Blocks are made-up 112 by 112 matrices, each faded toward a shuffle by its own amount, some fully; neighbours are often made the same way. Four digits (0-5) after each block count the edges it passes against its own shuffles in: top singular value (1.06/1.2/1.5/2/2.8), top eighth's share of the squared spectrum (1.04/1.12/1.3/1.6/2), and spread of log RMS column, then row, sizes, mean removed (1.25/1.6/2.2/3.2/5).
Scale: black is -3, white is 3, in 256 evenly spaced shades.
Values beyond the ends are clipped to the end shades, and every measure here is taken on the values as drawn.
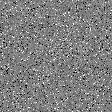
0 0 0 0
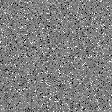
3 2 1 1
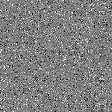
3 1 0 0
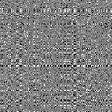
5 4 3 3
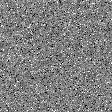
1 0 0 0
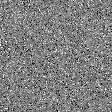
1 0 0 0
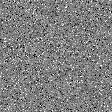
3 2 0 0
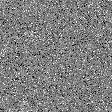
0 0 0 0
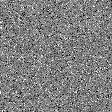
0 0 0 0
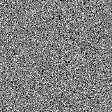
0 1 2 0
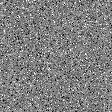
0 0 0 0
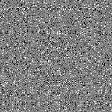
4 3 2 2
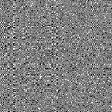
5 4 3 3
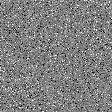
2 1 0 0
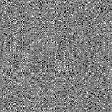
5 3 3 2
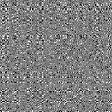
5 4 3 3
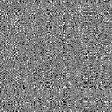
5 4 3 3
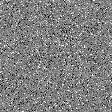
2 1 0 0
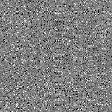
4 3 2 2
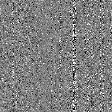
2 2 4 0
